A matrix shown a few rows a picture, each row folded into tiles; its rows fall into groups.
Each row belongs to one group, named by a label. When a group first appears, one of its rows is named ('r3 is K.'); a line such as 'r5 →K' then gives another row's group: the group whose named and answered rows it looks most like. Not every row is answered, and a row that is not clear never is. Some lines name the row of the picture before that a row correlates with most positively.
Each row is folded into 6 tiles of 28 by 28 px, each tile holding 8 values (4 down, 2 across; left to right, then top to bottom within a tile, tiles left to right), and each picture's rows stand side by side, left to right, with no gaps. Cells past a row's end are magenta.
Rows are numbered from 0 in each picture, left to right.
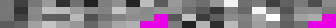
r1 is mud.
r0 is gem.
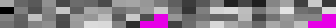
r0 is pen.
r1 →gem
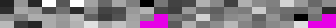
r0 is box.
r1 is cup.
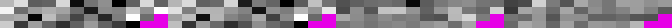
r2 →gem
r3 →cup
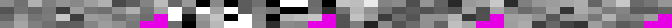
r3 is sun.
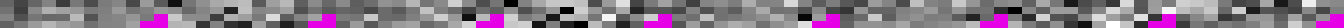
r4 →cup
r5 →cup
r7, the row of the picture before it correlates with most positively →2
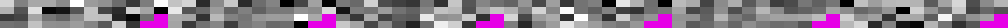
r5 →sun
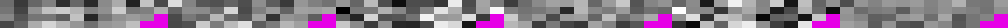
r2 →pen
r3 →sun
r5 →sun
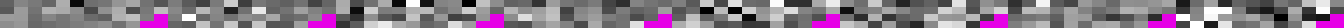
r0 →gem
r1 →mud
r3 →mud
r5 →pen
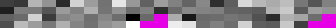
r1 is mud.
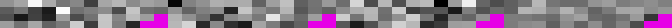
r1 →sun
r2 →box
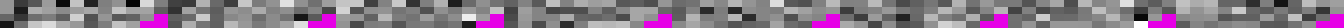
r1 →cup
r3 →box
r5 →pen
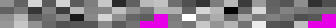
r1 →mud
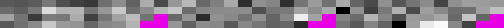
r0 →gem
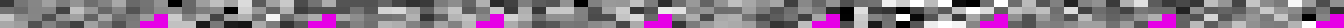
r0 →sun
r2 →gem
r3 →gem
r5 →box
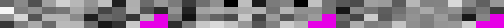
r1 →gem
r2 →cup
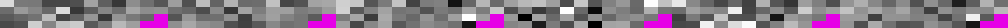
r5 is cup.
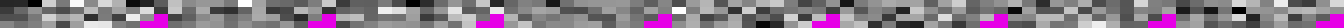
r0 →box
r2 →gem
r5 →sun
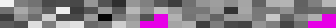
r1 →sun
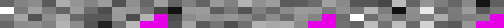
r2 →mud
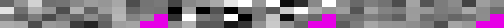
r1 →box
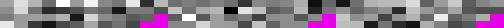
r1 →mud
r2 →sun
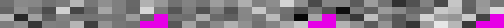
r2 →pen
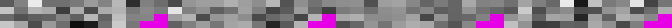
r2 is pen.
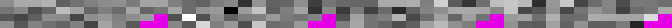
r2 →box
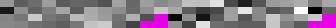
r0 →pen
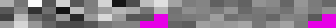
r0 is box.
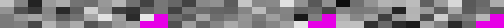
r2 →sun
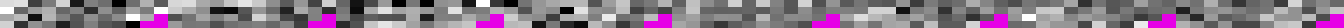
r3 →sun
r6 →mud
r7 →pen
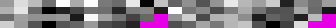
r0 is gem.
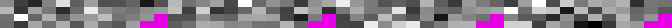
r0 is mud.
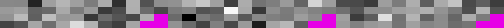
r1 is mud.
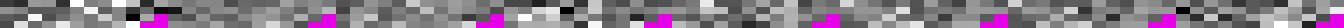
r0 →cup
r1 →pen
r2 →cup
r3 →mud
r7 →pen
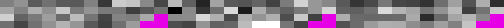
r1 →pen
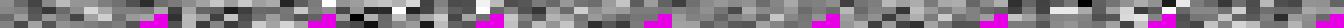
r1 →box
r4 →sun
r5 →sun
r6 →gem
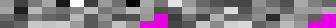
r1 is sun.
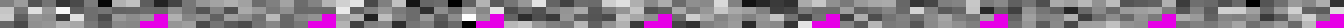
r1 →sun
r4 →mud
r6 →box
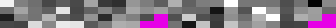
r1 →mud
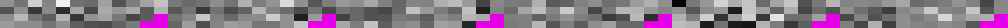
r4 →sun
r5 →mud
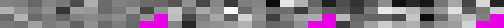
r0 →mud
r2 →gem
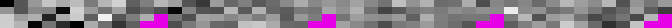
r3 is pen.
